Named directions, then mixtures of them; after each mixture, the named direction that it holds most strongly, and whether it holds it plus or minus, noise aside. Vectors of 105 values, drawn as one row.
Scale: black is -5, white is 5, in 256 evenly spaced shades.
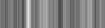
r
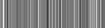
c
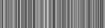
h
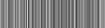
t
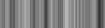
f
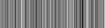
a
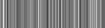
c, plus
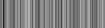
h, minus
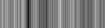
r, minus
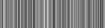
h, plus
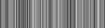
t, minus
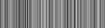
t, minus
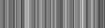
a, minus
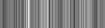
r, plus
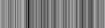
r, minus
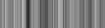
r, minus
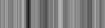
r, minus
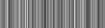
t, plus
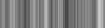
f, minus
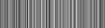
t, minus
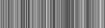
t, plus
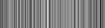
t, minus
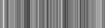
c, plus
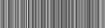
t, plus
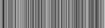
c, minus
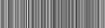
t, plus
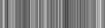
f, minus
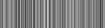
h, plus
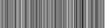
a, plus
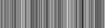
a, plus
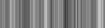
f, minus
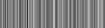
h, minus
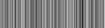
a, plus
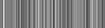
h, plus
